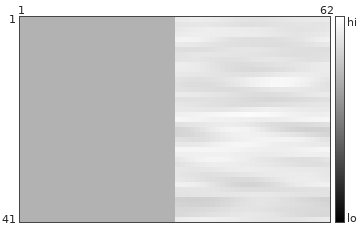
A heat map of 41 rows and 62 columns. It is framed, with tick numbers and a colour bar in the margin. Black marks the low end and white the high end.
The table splits into one row of 2 panels. Panel 1,1: high, flat. Panel 1,2: very high, streaked across, faint in contrast.
